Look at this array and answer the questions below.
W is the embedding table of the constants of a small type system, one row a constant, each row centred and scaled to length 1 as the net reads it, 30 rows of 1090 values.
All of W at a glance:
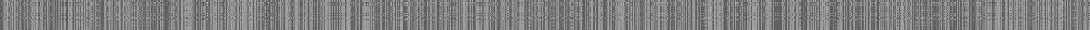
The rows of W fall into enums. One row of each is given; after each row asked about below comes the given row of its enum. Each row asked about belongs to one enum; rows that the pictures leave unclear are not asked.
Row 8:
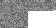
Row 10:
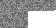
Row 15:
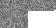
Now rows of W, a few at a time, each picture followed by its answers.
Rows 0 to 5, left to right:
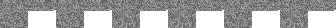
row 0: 8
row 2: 15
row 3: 15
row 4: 10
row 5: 15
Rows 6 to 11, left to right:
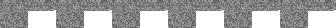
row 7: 8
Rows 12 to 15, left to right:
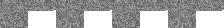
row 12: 8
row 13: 15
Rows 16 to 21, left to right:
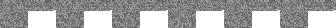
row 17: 10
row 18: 10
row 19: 15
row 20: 8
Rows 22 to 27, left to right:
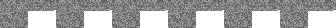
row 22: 10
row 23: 8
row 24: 8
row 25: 10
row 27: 8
